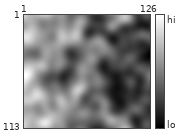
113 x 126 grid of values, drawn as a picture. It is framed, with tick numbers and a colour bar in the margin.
Grain: smooth. Slope: up to the left. Ninth with the lowest average: middle right. Stripes: none. Odd rows or columns: none.
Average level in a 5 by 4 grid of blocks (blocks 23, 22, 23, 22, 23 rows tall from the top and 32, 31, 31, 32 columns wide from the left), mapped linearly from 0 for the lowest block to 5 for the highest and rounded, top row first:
4 4 1 1
4 3 2 0
4 2 1 1
5 4 1 0
5 3 2 1
